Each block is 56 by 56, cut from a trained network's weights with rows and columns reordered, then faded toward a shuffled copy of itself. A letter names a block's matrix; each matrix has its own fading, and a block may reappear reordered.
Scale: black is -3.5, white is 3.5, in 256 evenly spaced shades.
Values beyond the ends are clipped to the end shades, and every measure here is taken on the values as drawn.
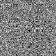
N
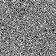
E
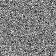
E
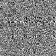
N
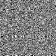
N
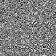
N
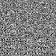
N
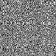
N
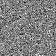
E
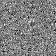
E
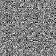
N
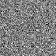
N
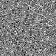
E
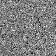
E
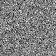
E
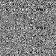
N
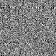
N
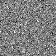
E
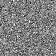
E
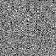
N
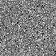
E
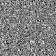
N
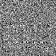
N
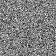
E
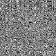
N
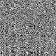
N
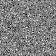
E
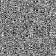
N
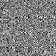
N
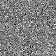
E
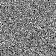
E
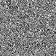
E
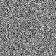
N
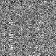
N
